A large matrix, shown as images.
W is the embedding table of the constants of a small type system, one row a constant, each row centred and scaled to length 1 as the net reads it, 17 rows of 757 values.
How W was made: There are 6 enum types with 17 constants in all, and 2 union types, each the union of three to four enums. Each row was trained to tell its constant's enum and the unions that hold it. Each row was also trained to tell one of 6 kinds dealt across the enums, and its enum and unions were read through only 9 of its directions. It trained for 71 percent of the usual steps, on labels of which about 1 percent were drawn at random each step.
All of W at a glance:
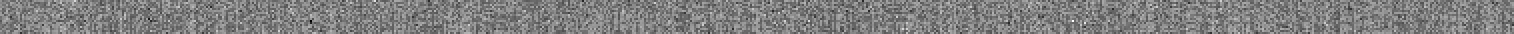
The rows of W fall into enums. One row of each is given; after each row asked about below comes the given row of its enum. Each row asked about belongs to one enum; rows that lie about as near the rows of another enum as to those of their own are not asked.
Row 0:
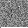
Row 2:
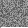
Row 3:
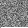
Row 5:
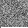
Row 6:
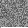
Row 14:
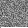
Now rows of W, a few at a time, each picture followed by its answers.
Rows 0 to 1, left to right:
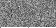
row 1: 3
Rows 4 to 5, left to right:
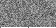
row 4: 0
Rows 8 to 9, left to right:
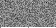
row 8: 14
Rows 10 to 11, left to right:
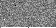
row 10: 6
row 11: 0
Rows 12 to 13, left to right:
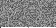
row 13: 5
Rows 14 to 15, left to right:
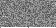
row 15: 5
